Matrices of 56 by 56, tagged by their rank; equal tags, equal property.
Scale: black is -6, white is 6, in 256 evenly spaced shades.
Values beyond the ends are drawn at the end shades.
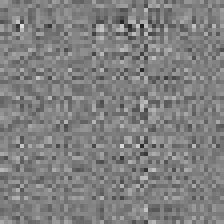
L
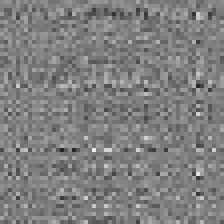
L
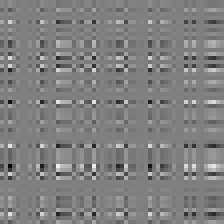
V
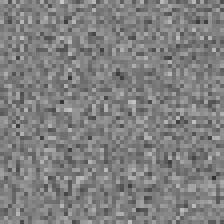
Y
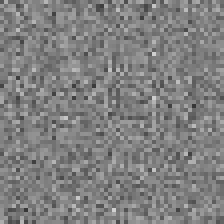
Y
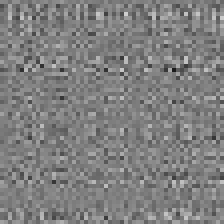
L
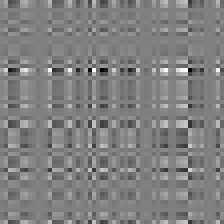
V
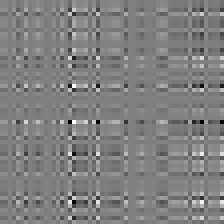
V
